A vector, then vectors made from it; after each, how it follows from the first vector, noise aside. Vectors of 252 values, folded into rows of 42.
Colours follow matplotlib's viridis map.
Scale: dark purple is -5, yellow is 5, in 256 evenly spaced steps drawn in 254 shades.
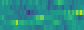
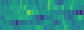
negated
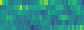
wrapped around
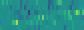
partly zeroed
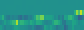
partly zeroed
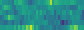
wrapped around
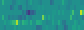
partly zeroed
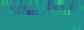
partly zeroed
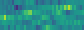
wrapped around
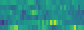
wrapped around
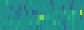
partly zeroed
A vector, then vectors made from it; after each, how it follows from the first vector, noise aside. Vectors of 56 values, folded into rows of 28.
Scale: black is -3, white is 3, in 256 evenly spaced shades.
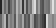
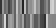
copied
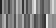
copied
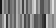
copied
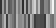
copied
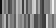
copied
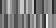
sign-scrambled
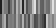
copied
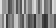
sign-scrambled
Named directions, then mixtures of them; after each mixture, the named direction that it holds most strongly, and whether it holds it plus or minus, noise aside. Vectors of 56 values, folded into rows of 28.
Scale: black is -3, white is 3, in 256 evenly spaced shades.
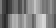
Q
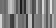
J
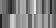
J, minus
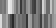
J, plus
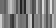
J, plus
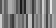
J, plus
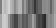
Q, minus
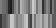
J, minus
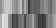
Q, minus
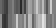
Q, plus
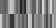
J, plus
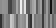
J, minus
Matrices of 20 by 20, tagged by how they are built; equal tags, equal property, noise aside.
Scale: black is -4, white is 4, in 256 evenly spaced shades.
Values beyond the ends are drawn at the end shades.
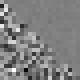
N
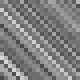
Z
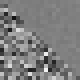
N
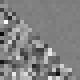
N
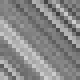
Z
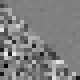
N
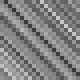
Z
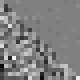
N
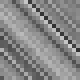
Z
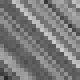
Z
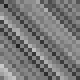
Z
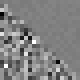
N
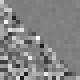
N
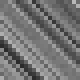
Z
